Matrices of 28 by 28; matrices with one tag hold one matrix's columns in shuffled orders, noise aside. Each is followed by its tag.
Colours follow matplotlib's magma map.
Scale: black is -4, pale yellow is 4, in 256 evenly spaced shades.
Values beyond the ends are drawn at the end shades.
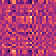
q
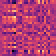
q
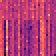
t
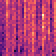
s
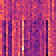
t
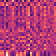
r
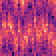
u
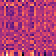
r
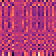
r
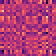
q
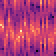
u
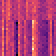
t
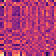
r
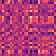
q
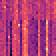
t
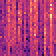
s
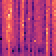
s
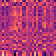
r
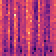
s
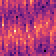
u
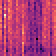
s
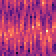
u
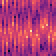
u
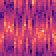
u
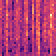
s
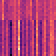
t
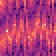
u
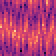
u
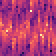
u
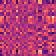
q
